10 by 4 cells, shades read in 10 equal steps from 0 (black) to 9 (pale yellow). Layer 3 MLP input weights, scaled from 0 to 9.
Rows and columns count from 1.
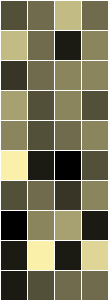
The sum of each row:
18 17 16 17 17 13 14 12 19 12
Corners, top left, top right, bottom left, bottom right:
3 4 1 4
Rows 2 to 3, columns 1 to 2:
7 4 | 2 4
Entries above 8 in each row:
0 0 0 0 0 1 0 0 1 0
